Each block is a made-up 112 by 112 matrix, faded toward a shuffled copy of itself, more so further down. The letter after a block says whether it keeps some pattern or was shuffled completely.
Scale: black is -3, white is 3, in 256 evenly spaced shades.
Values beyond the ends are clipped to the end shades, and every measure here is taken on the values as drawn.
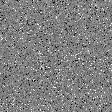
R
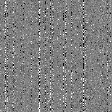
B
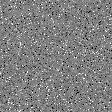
R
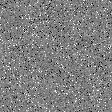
R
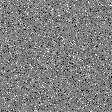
R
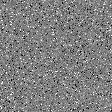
R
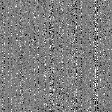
B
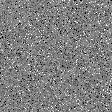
R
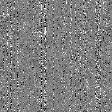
B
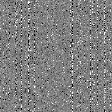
B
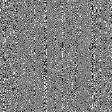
B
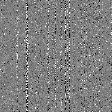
B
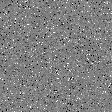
R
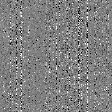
B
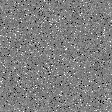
R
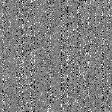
B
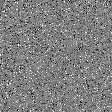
R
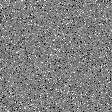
R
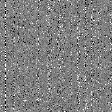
B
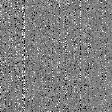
B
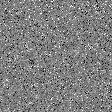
R
